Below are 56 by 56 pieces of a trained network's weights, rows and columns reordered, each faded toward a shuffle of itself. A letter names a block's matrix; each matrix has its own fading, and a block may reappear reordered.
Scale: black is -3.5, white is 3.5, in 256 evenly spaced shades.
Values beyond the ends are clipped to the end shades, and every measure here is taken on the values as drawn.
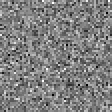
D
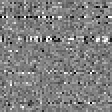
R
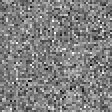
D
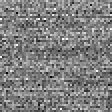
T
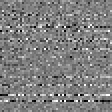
R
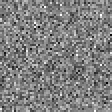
D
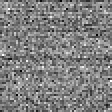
T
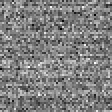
T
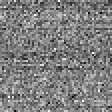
T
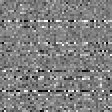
R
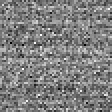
T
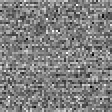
T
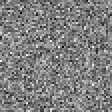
D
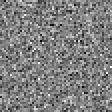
D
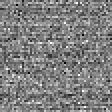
T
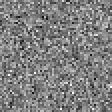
D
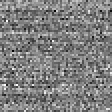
T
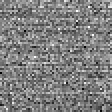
T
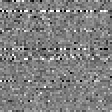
R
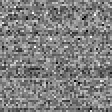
T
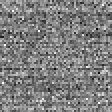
T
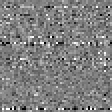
R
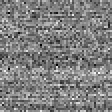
T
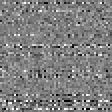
R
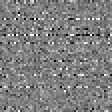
R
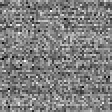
T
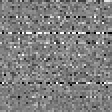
R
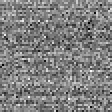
T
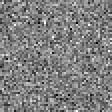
D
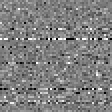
R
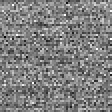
T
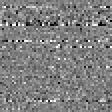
R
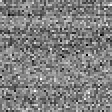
T
